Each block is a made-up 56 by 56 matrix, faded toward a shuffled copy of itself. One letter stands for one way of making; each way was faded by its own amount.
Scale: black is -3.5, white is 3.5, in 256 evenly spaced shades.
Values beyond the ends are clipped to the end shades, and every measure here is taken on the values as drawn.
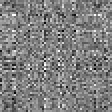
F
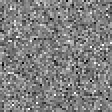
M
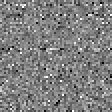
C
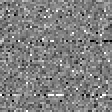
C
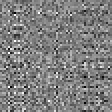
F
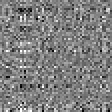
F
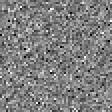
M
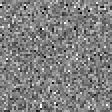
M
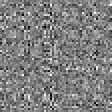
F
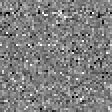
C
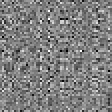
F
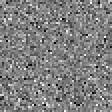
C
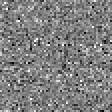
C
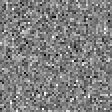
M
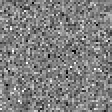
M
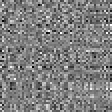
F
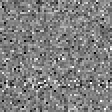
C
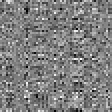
F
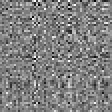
F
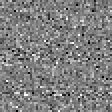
C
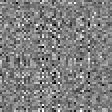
F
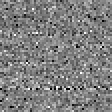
C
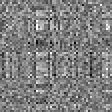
F
